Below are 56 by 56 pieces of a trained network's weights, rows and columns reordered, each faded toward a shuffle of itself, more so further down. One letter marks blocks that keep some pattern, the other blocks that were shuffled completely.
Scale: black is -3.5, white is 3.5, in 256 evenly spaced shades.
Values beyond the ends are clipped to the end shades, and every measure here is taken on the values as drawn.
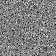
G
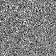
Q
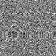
Q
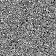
G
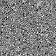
Q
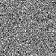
Q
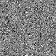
Q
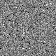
G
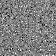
Q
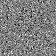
G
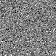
Q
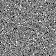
G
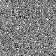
Q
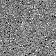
G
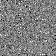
G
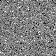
G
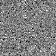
Q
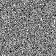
G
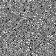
Q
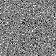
Q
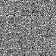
Q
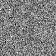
Q
